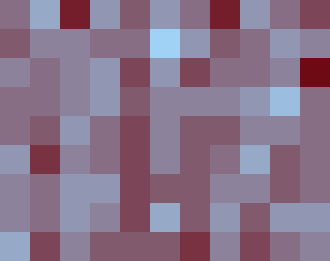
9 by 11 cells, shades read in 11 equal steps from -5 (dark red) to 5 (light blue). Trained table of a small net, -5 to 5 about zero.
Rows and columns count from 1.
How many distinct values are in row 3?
5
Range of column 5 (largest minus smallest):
2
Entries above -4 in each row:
9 11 10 11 11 11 11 11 11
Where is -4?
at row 1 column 3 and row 1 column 8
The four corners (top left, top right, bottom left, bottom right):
0 -2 3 1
